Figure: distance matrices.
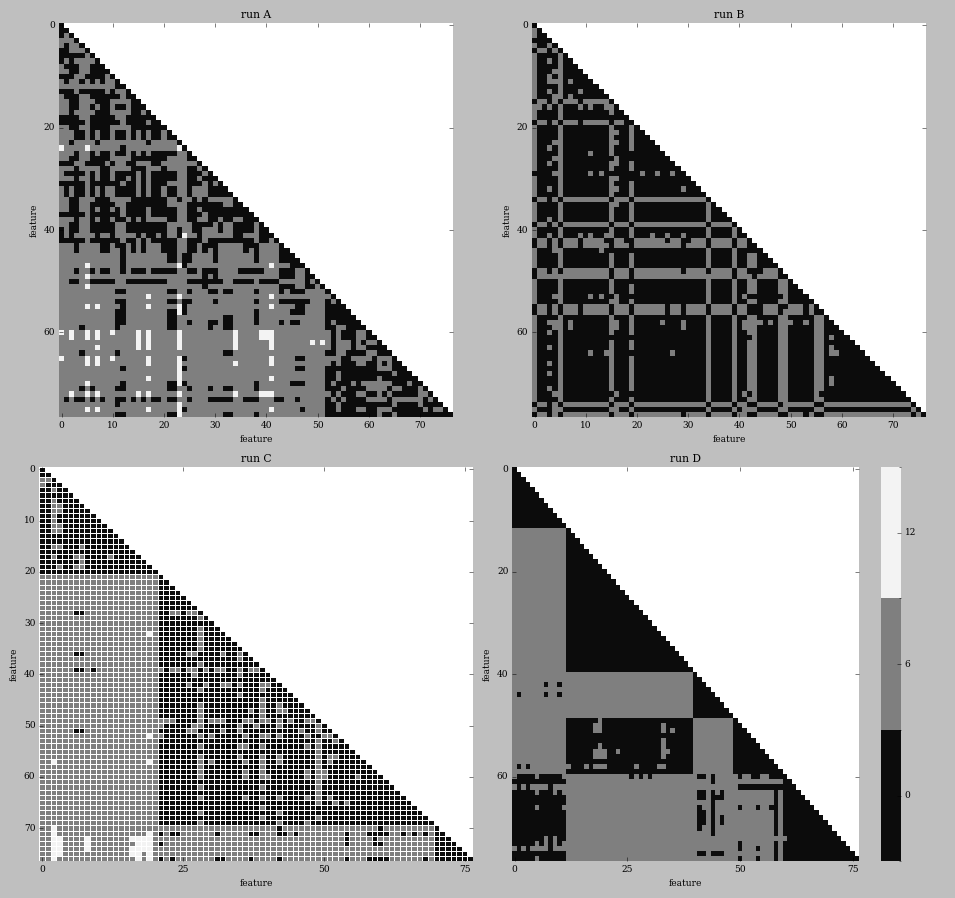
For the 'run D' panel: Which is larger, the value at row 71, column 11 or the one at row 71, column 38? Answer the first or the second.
the second
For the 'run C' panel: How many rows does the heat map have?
77
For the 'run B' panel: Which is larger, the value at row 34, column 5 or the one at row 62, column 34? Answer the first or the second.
the second
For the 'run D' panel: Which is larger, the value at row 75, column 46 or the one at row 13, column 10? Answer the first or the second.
the second
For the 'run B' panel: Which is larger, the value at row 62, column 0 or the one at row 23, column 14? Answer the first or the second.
the first
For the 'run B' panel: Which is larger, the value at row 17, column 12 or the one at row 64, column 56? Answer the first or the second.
the second
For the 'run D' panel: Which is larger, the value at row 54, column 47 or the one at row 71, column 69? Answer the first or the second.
the first
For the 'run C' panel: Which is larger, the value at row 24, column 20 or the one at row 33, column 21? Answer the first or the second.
the first
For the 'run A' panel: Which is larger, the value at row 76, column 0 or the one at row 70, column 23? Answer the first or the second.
the second
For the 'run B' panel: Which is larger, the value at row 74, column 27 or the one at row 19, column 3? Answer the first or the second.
the first
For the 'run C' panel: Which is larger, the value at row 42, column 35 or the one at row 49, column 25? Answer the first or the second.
the first
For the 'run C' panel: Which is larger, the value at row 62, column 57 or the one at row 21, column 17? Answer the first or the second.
the second
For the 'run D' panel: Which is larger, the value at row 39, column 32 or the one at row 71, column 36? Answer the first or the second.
the second
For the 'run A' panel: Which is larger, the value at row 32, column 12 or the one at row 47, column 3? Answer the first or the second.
the second
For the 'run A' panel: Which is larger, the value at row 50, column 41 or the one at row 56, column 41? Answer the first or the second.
the second
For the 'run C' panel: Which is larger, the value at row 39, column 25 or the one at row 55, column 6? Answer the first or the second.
the second
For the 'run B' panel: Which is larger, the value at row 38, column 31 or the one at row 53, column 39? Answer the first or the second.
the second
